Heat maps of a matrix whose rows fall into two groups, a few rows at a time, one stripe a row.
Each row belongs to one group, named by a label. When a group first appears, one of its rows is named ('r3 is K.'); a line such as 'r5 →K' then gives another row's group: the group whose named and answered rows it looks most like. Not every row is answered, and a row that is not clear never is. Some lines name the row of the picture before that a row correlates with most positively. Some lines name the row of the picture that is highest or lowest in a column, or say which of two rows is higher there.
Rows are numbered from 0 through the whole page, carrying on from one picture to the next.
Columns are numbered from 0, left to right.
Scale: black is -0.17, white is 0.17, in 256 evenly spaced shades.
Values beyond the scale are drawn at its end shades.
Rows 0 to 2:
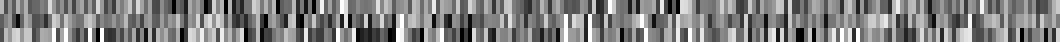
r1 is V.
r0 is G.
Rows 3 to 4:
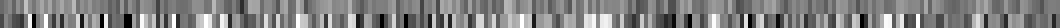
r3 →G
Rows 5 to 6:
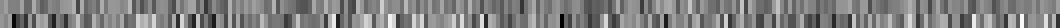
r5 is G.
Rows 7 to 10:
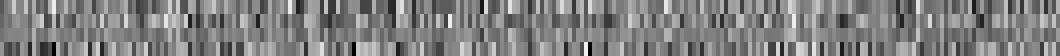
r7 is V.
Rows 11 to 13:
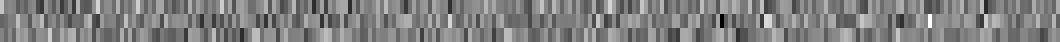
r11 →G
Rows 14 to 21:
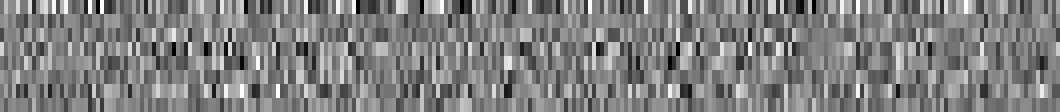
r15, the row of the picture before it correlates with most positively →11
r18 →G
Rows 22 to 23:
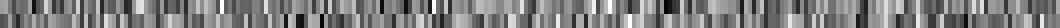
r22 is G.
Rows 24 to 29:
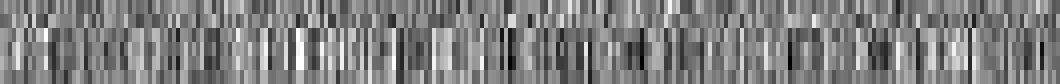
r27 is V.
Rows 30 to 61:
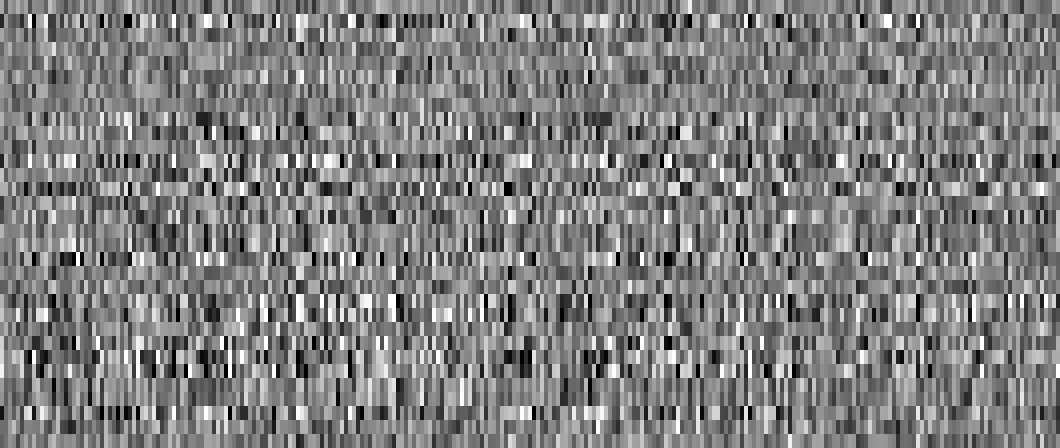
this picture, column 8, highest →55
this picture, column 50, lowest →55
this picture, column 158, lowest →31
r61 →V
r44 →G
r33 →V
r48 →G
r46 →G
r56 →G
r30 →G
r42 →G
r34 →G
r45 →V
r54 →G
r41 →G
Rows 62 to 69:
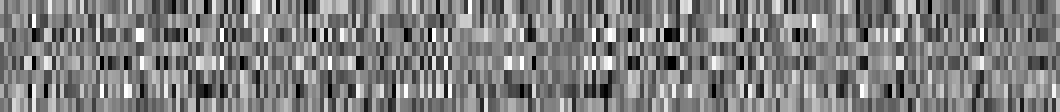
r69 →V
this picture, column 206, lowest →68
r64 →G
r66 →G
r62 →G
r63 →V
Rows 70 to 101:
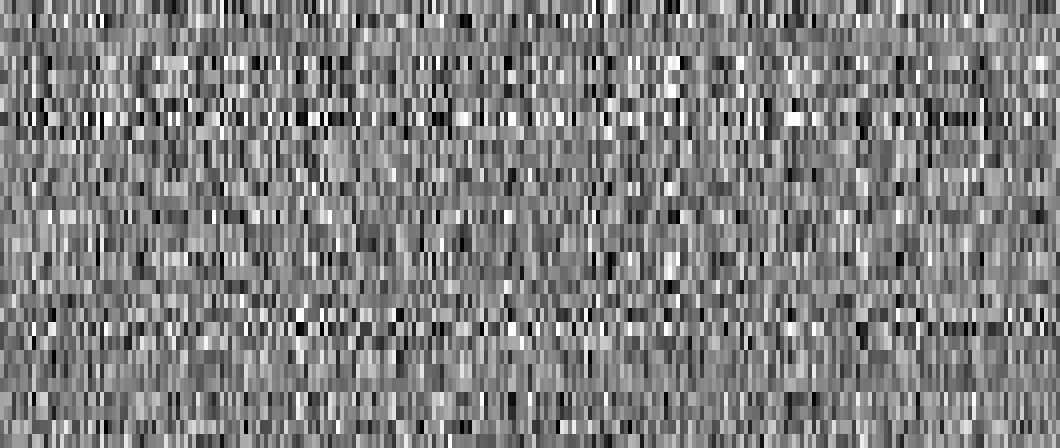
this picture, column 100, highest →71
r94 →G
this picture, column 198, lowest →77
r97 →V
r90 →G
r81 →G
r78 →V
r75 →V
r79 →G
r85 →G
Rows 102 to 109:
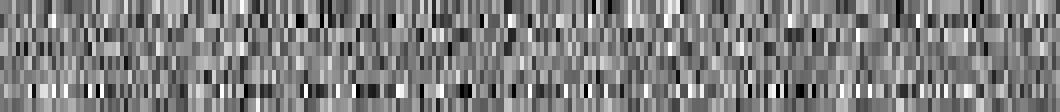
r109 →G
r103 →V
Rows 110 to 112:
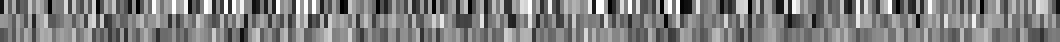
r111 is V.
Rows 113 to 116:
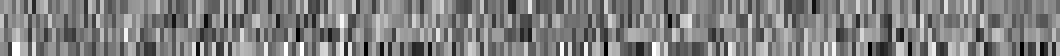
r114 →G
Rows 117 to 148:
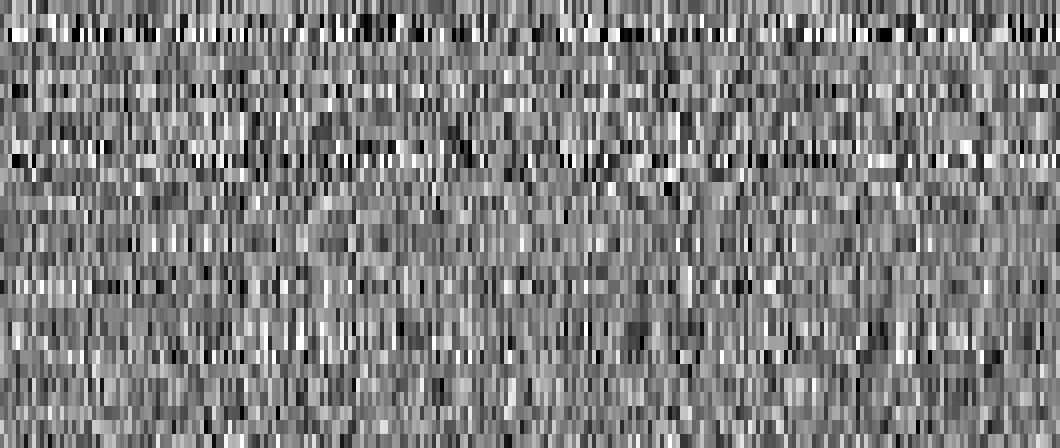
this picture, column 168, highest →129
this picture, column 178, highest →124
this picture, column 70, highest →137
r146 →G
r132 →V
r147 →G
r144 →V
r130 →G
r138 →G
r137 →G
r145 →V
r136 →G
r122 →G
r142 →G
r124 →G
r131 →G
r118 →V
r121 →G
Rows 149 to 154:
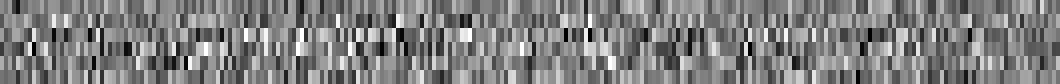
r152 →G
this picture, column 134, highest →154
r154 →V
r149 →V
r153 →G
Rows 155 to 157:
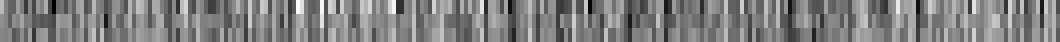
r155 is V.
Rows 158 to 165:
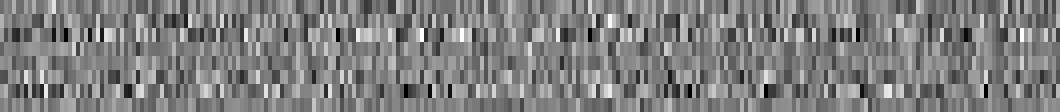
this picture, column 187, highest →160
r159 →G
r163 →G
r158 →V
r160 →V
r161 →G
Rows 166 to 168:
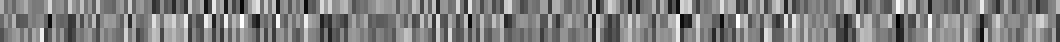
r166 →G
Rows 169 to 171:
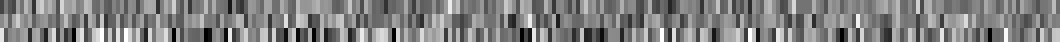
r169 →G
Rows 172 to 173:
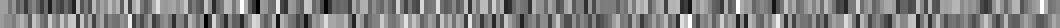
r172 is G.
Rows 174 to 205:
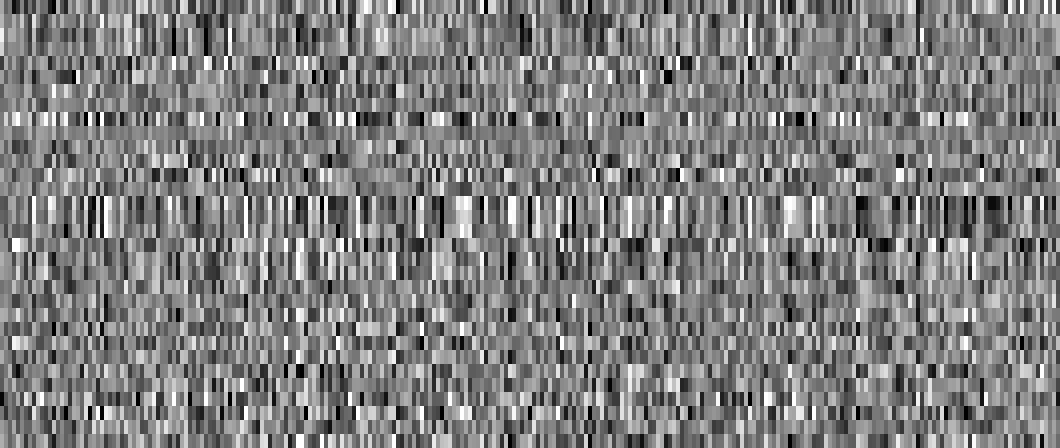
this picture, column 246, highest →202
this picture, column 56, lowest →186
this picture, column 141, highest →180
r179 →G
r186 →G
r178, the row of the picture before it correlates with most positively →172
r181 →V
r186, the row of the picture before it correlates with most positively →173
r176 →G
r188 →V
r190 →V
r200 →V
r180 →V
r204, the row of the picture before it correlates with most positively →172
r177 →G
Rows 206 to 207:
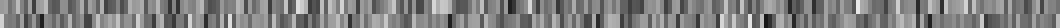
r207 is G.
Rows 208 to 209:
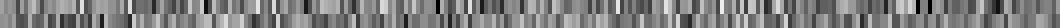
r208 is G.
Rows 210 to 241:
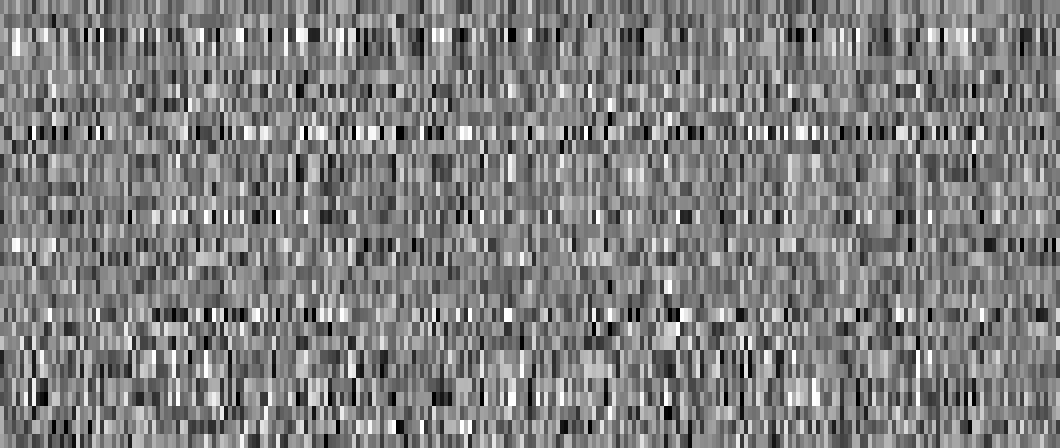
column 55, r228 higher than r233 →Yes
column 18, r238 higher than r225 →Yes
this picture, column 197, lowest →212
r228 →G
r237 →V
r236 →G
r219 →V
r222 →V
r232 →G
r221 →V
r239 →G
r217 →G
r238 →V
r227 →V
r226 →V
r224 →V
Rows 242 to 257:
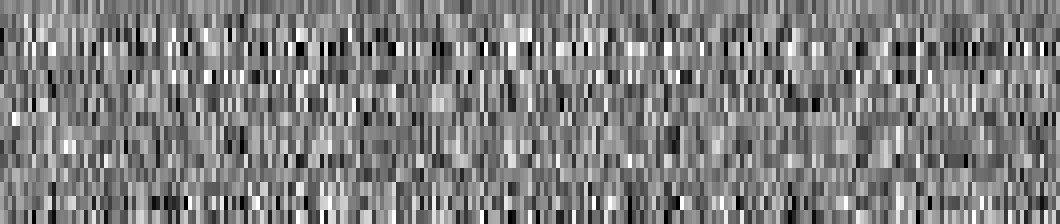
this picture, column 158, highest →245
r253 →V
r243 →G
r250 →V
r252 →G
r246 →V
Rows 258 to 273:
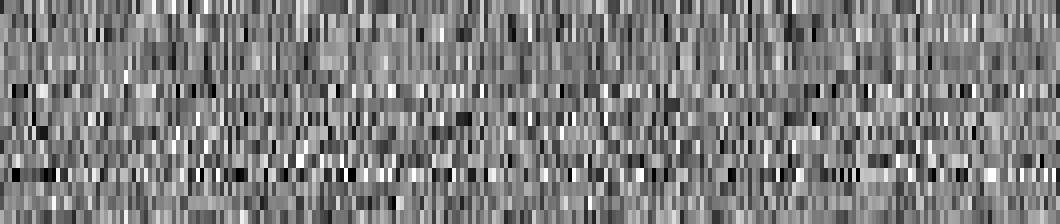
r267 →V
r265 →G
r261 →G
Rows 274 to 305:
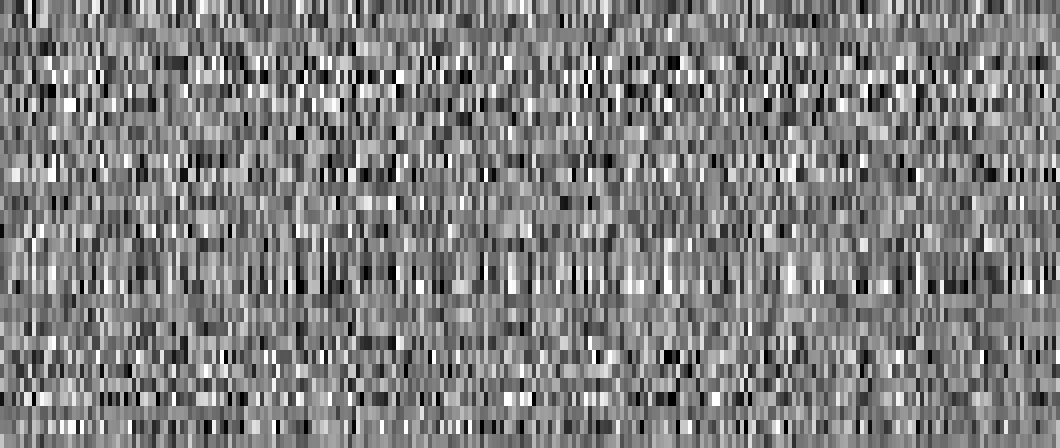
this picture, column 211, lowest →285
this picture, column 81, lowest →279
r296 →V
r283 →V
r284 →V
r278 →G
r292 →V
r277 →V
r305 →G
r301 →G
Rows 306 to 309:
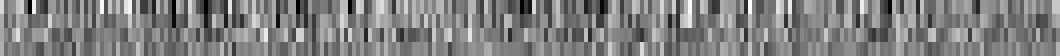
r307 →G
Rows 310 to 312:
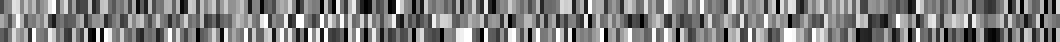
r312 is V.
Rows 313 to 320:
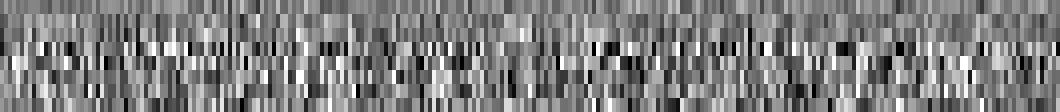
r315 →G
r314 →G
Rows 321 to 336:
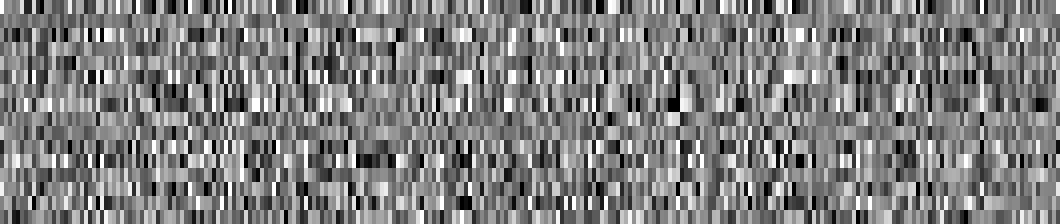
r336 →V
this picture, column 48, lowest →336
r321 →G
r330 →G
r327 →G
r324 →V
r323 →V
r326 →V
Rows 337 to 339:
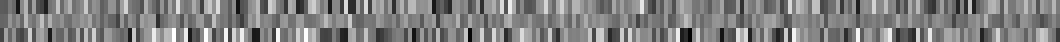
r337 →V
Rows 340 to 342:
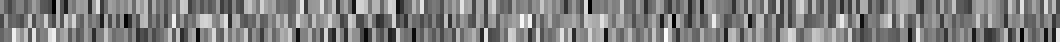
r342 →V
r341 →G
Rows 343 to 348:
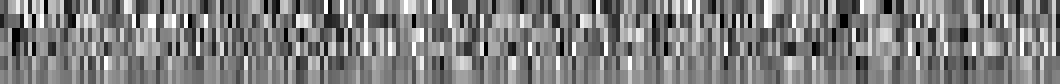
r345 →V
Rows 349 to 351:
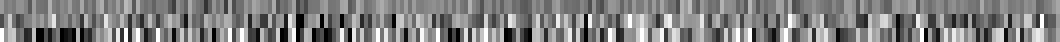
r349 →G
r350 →V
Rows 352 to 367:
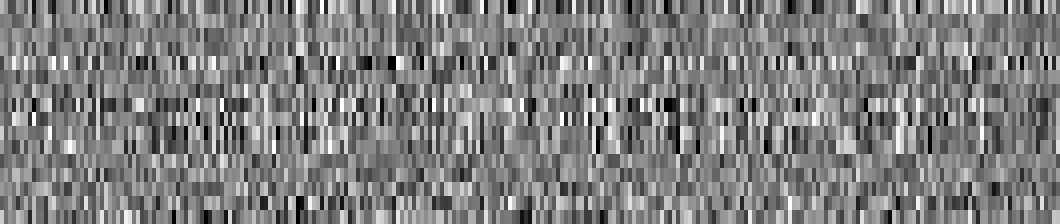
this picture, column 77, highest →366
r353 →G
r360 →V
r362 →G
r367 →G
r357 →V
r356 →V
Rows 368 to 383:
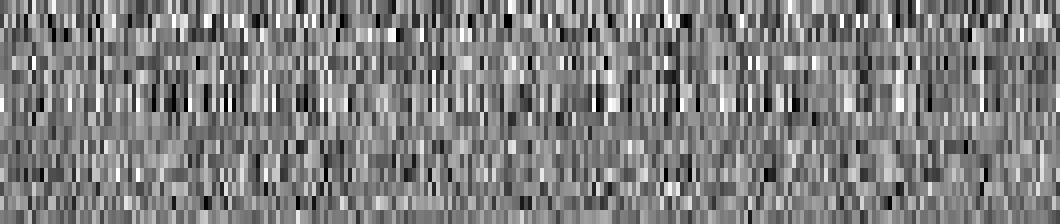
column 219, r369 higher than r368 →No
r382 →G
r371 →G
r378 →V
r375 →G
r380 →G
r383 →G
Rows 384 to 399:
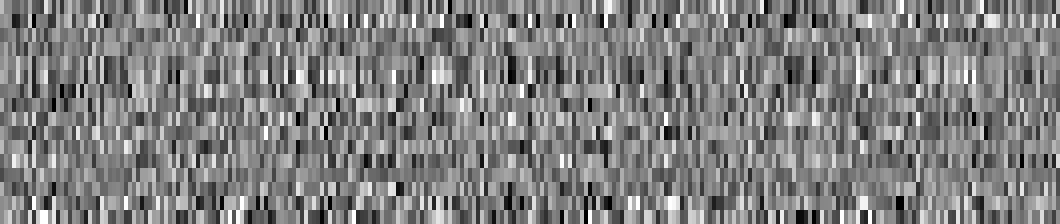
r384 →G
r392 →V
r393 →G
